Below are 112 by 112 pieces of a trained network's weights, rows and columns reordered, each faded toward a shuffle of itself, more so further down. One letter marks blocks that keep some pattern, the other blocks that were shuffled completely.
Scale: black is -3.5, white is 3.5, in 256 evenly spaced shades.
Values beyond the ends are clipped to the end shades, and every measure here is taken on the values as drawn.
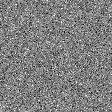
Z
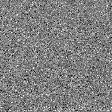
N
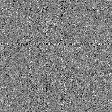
N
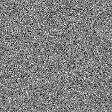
N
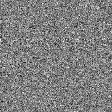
N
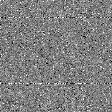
N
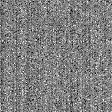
N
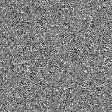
N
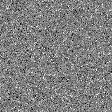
Z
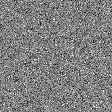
Z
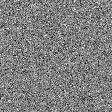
Z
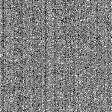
N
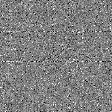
N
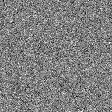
Z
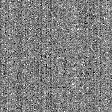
N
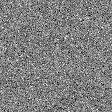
Z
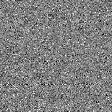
N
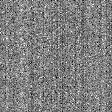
N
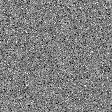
Z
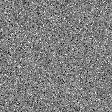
Z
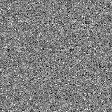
N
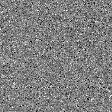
N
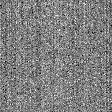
N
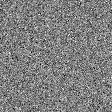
Z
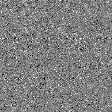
N
